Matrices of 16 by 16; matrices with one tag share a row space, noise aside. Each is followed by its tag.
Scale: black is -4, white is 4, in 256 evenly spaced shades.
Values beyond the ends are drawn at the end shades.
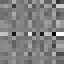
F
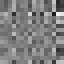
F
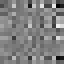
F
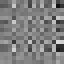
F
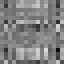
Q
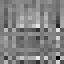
Q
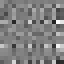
F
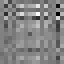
Q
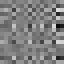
F
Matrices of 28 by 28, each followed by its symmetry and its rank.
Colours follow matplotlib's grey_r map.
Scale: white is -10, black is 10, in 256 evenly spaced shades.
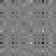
symmetric, rank two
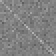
symmetric, full rank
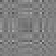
symmetric, rank two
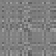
antisymmetric, rank two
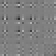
symmetric, rank two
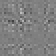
antisymmetric, rank two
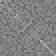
symmetric, full rank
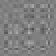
antisymmetric, rank two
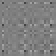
symmetric, rank two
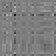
symmetric, rank two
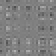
antisymmetric, rank two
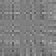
antisymmetric, rank two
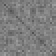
symmetric, rank five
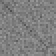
symmetric, full rank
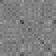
symmetric, rank five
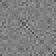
symmetric, rank five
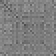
symmetric, rank five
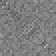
symmetric, full rank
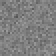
symmetric, full rank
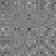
symmetric, rank two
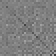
symmetric, rank five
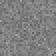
symmetric, full rank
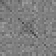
symmetric, rank five
